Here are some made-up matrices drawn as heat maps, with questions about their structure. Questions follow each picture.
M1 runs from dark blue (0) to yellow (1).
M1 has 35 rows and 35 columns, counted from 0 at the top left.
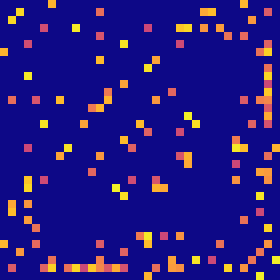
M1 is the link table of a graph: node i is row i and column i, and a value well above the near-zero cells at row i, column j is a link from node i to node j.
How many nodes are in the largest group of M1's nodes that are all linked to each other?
3
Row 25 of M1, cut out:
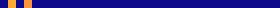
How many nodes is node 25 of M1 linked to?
2
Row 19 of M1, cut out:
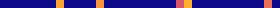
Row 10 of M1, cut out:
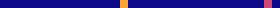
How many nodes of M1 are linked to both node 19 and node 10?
1
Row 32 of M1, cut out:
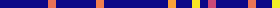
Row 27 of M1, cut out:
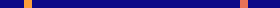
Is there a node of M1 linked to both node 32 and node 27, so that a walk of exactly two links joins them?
no
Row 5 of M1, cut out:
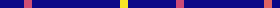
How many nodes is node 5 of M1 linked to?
4
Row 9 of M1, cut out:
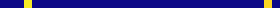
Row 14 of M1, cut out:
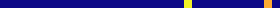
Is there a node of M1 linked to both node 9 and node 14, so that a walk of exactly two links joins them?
yes
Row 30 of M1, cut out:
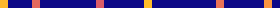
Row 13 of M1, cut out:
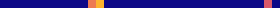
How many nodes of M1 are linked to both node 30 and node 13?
2
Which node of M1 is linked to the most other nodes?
node 33
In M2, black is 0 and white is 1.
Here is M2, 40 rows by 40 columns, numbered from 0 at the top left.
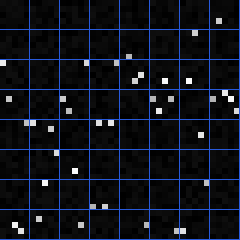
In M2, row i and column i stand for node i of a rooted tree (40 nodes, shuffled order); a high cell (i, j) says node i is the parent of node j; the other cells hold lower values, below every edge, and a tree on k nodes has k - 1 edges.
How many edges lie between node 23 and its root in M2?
4
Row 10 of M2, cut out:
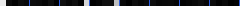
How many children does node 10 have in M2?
3
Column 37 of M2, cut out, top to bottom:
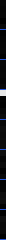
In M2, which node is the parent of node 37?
15
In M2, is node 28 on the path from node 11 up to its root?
no
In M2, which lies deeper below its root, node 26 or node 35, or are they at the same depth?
the same depth
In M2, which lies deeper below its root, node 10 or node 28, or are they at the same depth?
the same depth
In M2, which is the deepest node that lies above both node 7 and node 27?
30
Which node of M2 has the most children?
16
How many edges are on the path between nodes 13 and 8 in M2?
10
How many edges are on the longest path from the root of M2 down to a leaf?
9
